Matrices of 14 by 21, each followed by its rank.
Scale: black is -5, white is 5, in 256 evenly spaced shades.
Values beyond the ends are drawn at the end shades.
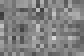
three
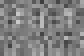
three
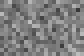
full rank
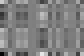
one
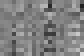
three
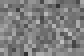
full rank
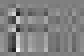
one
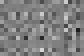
three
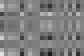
one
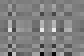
one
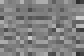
three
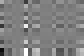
one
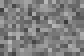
full rank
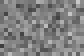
full rank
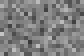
full rank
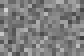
full rank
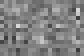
three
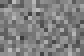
full rank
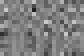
three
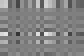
one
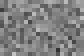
full rank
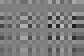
one
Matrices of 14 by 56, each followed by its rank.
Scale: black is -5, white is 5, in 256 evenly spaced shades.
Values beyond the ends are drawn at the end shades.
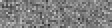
full rank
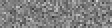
full rank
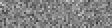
full rank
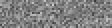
full rank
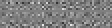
three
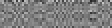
two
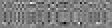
three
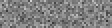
full rank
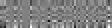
two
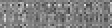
three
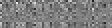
three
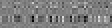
two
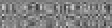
three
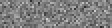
full rank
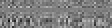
three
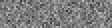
full rank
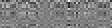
two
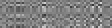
two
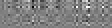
two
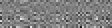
three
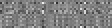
three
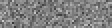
full rank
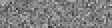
full rank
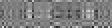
two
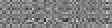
three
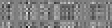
two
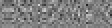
three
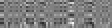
two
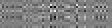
two
